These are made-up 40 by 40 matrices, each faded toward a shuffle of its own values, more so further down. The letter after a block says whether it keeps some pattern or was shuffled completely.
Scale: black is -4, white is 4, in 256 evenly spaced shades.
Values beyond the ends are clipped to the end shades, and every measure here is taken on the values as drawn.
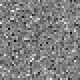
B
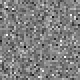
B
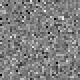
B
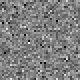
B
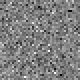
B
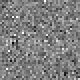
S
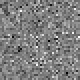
S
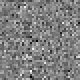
S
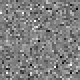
S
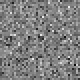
S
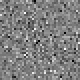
S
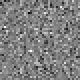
S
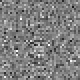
S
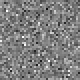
B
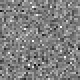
B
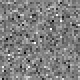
B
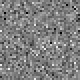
B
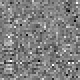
S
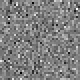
S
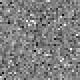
B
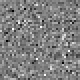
S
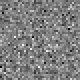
B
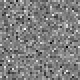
B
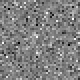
S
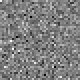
S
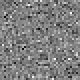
S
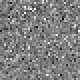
B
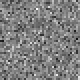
B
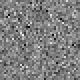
B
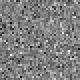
B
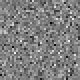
S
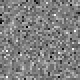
B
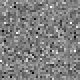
S
